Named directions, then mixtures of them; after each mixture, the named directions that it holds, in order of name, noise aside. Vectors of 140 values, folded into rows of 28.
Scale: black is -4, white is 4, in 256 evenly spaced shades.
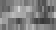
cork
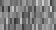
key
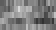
cork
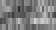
cork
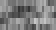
cork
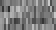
cork, key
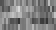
cork, key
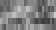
cork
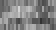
cork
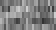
cork, key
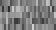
cork, key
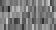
cork, key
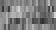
cork, key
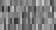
key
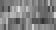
cork, key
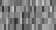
key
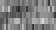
cork, key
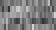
cork, key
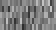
key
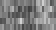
cork, key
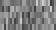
key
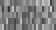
key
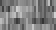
cork, key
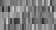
cork, key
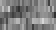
cork, key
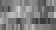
cork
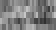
cork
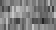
cork, key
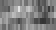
cork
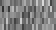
key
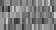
cork, key
